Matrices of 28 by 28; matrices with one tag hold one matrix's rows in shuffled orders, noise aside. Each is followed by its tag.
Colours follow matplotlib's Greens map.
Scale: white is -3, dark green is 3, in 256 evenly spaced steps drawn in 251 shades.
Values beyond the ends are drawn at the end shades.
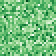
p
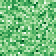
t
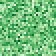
t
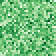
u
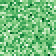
u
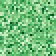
u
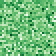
u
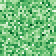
u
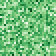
u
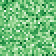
p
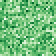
p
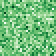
p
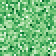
u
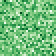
p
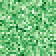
t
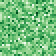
t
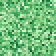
u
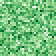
t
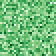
u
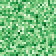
t
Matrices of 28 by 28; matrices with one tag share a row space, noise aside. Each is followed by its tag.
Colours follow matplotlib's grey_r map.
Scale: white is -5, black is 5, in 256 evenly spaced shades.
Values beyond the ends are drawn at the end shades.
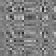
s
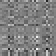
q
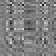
s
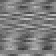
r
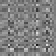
q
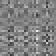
q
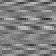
r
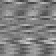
r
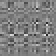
q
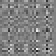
q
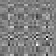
q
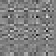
q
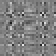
s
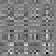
q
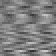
r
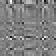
s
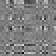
s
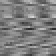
r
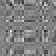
s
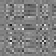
s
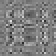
s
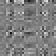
s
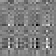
q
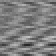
r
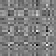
q
